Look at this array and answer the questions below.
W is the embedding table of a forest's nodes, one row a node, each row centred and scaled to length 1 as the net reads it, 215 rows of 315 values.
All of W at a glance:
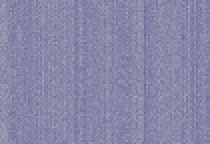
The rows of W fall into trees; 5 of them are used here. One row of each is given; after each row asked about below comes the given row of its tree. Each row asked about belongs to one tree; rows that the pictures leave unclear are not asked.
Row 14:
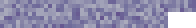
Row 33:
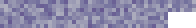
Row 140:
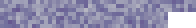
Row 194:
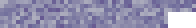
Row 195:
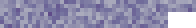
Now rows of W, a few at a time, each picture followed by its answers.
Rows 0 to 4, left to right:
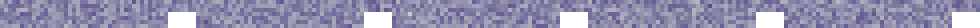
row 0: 33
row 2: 140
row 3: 33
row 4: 14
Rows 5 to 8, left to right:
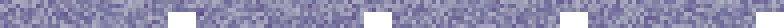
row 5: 140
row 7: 140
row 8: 140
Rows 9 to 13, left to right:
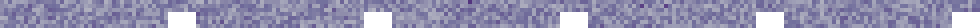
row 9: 194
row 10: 194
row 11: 140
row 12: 14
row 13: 140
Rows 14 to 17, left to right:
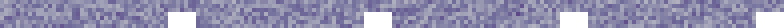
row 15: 140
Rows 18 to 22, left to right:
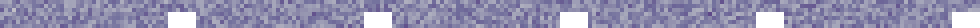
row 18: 14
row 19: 14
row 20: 140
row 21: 33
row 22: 194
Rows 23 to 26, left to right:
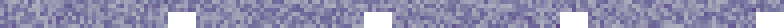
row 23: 140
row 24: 140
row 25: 14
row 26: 14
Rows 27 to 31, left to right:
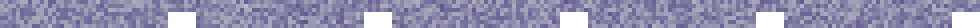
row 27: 140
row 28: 140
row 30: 33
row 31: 14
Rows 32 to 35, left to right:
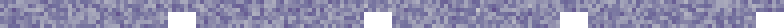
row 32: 195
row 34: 140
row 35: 140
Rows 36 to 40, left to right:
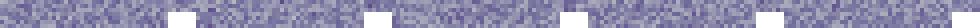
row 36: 194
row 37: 14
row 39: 194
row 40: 194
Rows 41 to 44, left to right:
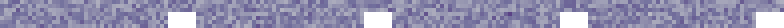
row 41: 14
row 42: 194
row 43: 14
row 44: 194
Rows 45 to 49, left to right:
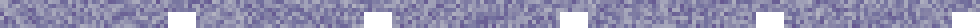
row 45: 14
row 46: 140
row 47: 194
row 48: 33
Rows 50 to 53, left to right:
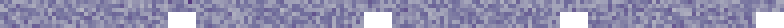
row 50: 140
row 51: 140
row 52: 140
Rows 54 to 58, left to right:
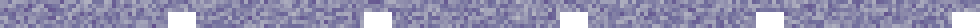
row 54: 194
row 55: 194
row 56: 194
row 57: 140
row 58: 194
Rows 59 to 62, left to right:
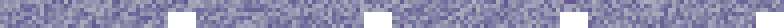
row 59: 194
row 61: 194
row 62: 14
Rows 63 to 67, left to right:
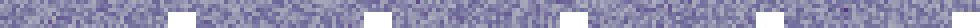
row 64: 140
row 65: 140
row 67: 195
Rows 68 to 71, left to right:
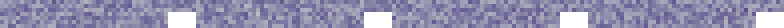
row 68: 194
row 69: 33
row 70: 140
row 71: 140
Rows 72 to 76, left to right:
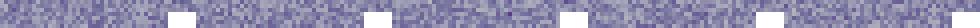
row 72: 33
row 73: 14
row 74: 194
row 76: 14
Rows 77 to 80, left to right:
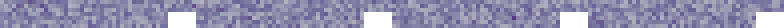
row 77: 33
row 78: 194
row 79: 195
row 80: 140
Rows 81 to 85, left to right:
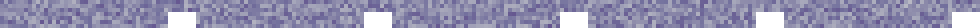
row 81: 140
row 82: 14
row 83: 14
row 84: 194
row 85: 194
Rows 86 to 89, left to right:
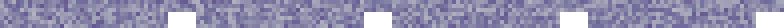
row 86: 33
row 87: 33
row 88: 194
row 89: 194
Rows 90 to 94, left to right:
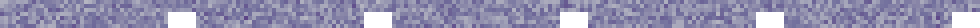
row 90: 194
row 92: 195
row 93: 14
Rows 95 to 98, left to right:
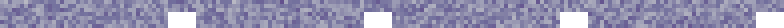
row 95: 194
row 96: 33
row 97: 194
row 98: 194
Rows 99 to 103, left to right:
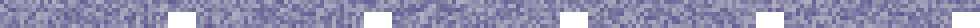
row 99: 140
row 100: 140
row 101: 194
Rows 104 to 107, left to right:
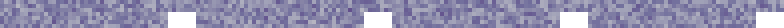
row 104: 195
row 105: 140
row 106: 195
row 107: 195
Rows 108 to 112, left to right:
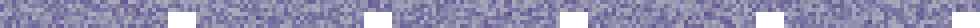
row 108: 195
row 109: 14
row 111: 14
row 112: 195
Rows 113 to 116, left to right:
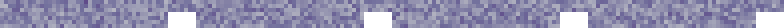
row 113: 33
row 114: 194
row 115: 140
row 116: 14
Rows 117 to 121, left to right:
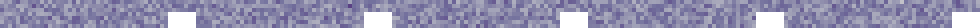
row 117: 14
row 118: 140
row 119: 194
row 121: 195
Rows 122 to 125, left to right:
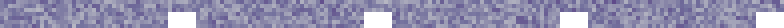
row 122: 195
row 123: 195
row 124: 140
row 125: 33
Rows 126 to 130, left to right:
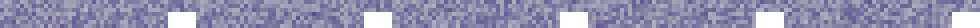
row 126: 14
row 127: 14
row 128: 194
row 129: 194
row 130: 140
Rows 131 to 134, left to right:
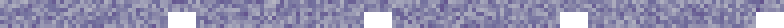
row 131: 194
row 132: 33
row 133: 194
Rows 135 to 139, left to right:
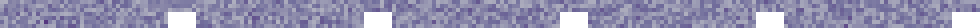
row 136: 140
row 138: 194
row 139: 195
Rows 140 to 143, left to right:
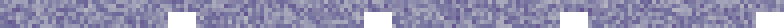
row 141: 195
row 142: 195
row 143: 194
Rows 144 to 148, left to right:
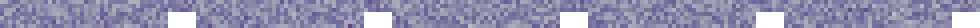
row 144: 14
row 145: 14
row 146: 14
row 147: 140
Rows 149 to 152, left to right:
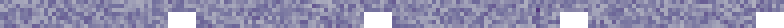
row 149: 140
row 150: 140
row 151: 140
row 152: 14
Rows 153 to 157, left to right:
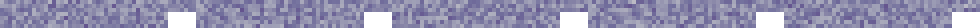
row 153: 194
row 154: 33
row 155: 140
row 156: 33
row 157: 140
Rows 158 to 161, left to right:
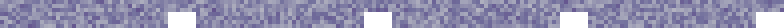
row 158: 194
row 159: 14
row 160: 140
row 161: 194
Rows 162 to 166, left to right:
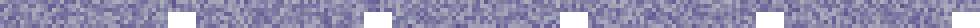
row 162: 195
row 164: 14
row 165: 140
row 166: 140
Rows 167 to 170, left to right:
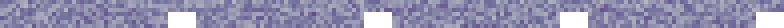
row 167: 140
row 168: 194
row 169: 194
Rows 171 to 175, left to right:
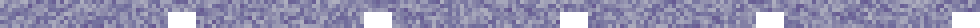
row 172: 194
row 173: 195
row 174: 140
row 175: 140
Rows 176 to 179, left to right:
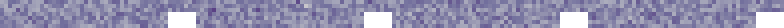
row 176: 14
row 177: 195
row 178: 33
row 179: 140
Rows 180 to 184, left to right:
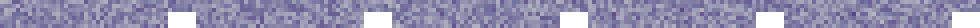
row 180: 14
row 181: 195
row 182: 33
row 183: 33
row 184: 140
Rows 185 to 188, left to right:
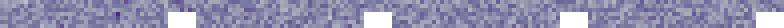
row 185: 194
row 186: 194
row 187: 140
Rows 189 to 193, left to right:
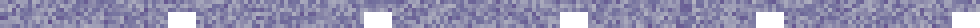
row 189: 140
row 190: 194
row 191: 140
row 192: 33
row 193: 194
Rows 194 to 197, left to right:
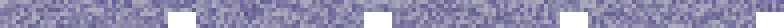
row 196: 194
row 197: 14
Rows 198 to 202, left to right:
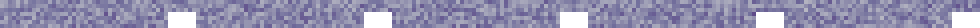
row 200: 194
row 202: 14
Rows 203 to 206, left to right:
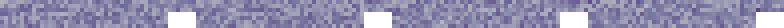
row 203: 194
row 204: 194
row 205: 194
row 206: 140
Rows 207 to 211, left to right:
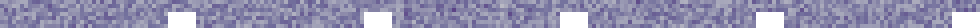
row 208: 194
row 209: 195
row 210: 140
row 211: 14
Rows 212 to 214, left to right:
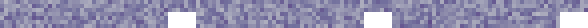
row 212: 14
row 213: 33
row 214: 194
